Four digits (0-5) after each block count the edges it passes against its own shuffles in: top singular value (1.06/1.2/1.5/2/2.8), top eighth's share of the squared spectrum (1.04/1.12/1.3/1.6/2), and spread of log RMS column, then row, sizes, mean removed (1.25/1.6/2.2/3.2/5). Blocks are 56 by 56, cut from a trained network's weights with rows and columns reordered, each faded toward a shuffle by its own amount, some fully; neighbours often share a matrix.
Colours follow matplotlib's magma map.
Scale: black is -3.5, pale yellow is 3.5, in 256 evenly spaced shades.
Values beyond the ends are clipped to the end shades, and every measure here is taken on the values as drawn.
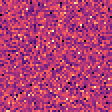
0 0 0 0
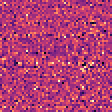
3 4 1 2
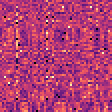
4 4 2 1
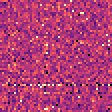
3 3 1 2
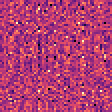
4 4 2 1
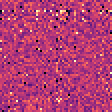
3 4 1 1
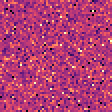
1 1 0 0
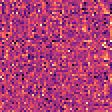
4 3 2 1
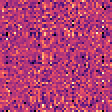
4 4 2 2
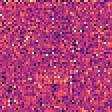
3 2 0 1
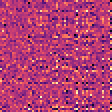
4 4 3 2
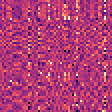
4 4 2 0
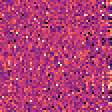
3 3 2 0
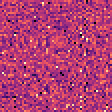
3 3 1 0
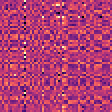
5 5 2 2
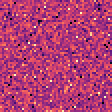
0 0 0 0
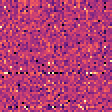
3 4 1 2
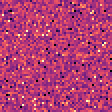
1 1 0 0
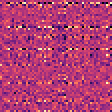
5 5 2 3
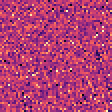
2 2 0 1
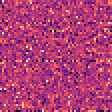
3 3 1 2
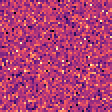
0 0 0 0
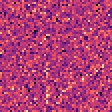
3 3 1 0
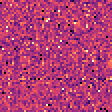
2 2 0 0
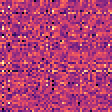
4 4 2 3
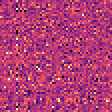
3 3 1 1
